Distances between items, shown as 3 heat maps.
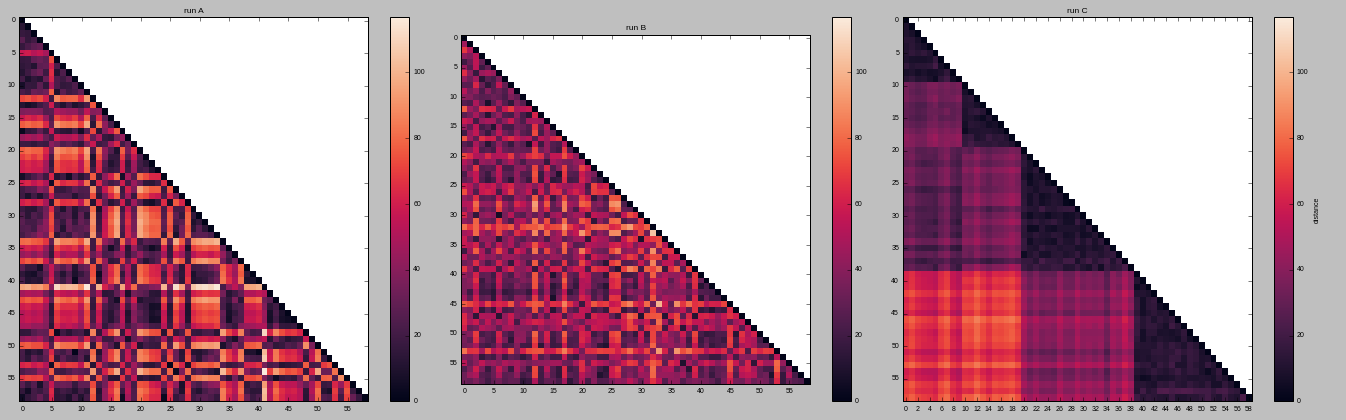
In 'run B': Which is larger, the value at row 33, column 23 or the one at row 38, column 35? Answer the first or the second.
the second
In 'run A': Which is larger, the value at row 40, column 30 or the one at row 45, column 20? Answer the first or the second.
the second
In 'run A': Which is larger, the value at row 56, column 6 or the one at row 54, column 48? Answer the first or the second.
the first
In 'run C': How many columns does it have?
59
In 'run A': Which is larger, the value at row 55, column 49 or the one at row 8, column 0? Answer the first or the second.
the first
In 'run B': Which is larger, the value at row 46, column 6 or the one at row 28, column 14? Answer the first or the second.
the second
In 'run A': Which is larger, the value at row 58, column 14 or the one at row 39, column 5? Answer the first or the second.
the second
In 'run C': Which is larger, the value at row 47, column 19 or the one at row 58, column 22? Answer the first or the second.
the first
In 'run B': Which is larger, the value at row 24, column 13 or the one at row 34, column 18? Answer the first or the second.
the second
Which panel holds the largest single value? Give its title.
run A
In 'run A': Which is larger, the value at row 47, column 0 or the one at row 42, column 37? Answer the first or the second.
the first
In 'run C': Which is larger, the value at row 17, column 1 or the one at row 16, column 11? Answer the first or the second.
the first
